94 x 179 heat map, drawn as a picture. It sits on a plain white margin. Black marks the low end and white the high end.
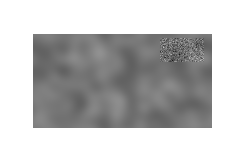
No row or column stands out. In the top right lies a patch that is rougher than the rest. The top right is the roughest part. The halves do not mirror each other. The distribution is heavy-tailed on both sides.
